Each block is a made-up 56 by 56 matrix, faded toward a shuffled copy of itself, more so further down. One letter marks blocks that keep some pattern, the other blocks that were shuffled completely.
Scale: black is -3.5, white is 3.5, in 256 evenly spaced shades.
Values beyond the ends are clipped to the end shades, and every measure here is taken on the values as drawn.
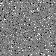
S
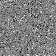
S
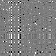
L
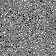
S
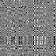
L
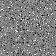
S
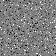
S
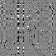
L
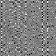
L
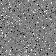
S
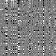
L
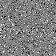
S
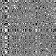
L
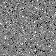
S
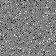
S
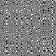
L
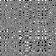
L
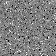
S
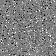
S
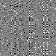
L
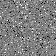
S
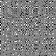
L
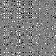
L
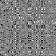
L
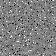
S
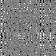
L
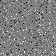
S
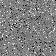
S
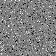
S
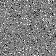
S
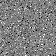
S
